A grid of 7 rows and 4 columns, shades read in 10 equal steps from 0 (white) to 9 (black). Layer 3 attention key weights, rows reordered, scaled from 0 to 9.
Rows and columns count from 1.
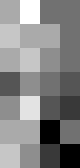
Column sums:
23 17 39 42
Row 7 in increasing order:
2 4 7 9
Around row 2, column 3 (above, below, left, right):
5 4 3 5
